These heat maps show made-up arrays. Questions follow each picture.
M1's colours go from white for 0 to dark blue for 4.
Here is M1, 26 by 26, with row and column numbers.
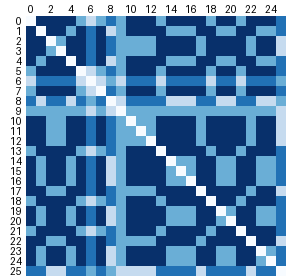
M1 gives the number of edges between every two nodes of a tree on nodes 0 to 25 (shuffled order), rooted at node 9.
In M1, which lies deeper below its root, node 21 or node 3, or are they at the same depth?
the same depth
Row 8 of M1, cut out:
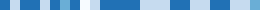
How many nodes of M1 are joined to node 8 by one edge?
10
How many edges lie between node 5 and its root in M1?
2
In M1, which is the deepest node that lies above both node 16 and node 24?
8
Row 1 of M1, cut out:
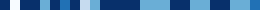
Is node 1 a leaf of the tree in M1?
yes
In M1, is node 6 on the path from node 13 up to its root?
yes
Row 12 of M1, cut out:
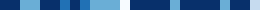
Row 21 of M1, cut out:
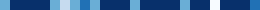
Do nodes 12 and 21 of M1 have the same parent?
no
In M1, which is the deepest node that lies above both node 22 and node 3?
25
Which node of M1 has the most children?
8
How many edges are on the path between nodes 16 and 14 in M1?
2
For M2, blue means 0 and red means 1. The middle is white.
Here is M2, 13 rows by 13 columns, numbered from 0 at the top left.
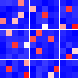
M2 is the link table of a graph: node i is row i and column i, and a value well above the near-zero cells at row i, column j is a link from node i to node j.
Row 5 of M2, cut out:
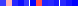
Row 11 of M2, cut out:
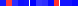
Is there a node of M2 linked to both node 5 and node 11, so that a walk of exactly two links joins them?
yes
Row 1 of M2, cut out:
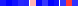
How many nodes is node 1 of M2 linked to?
2
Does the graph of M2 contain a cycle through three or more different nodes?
no
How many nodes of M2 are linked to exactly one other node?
3
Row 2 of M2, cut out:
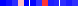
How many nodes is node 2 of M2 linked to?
2
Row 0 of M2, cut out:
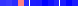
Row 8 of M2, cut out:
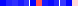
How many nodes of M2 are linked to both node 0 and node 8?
0
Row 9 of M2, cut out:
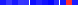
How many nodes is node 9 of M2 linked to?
1
